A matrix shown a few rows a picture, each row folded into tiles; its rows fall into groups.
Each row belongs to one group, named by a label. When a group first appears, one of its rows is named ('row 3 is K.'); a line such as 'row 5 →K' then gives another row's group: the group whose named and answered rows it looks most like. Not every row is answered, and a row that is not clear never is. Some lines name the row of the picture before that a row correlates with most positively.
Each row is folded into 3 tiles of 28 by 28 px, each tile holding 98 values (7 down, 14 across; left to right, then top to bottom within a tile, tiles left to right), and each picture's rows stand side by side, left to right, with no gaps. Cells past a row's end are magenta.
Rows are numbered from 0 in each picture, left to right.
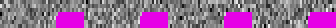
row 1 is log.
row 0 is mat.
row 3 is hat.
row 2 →hat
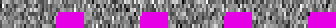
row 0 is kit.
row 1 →hat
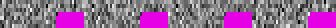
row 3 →log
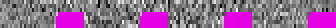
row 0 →hat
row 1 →hat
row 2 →kit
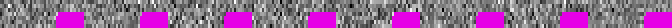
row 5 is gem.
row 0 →mat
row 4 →hat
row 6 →gem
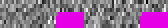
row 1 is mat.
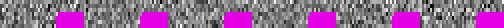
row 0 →log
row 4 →hat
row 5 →gem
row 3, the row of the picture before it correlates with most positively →0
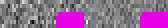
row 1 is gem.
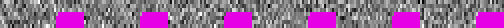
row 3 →hat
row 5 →log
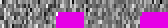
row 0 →log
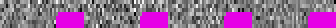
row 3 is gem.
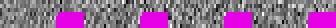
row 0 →mat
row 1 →mat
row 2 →log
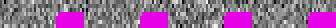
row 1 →log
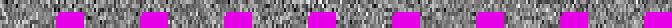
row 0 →hat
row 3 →hat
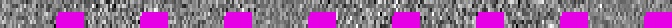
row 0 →kit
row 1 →mat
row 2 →hat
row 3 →log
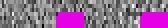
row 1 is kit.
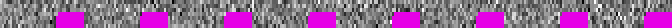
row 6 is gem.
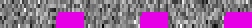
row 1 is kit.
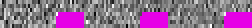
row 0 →log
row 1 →kit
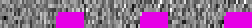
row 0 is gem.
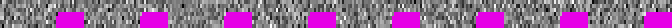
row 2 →hat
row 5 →kit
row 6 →hat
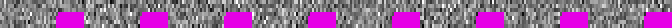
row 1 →kit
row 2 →hat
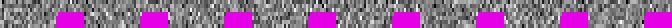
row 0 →log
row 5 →hat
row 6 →gem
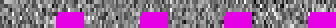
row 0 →kit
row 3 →mat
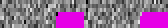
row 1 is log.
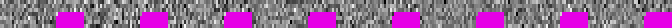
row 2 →hat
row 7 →hat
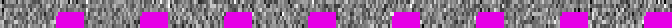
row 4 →log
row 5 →mat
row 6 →kit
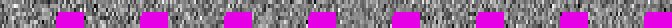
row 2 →gem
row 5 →gem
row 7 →gem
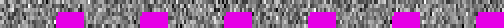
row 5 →kit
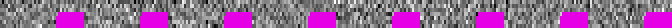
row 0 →mat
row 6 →log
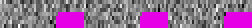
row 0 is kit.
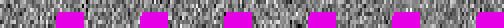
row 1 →log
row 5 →mat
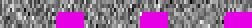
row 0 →gem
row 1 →log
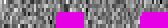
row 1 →log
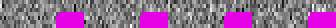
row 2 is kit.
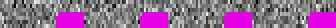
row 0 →hat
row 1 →mat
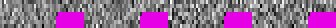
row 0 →kit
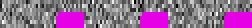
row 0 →kit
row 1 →hat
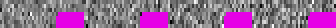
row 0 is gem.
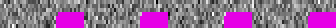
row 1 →log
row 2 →mat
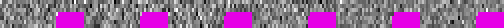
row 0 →log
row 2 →gem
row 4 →kit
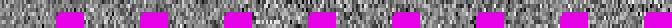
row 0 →kit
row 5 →kit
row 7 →hat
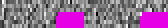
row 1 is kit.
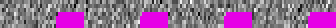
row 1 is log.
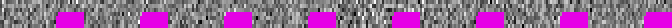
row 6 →kit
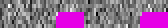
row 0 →mat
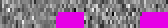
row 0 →gem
